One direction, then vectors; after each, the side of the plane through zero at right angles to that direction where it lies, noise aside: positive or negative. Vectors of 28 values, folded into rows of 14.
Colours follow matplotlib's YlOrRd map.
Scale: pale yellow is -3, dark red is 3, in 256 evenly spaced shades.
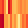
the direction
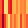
positive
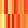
negative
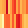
negative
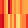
positive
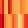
positive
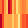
positive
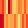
positive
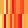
negative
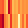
positive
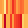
negative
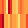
positive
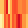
negative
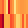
positive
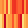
negative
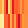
negative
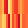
negative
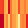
positive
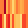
positive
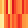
negative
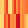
negative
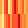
negative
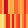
negative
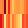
positive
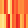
negative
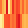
negative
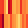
positive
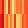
positive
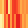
negative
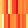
negative
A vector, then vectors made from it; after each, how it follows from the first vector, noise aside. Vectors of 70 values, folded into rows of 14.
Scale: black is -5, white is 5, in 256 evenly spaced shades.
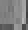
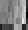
scaled up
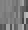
sign-scrambled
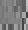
sign-scrambled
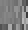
sign-scrambled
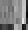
scaled up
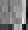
scaled up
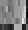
scaled up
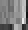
scaled up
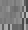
sign-scrambled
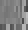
sign-scrambled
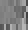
sign-scrambled
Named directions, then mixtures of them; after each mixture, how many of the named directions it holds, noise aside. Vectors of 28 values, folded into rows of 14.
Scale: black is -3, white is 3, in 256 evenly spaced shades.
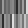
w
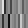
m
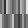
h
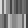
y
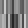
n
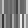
three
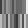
three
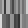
three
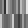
one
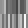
three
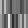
two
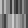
two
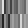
two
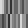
two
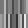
two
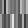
two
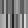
one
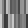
two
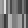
one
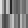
three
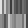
one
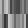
two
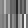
three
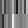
two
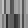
three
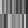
one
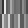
two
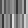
one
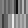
three
